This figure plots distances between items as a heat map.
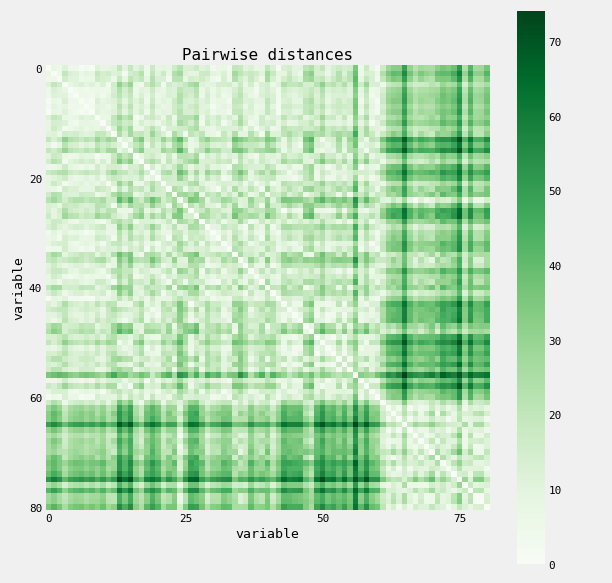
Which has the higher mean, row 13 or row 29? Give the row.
13
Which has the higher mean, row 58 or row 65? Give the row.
65
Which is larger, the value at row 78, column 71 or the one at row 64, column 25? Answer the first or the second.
the second
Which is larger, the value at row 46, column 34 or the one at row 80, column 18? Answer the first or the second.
the second
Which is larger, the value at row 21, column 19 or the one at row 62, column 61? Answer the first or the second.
the first
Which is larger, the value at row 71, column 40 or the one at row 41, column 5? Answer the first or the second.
the first
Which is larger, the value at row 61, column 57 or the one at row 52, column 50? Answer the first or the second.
the first
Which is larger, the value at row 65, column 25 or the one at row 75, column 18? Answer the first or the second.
the second
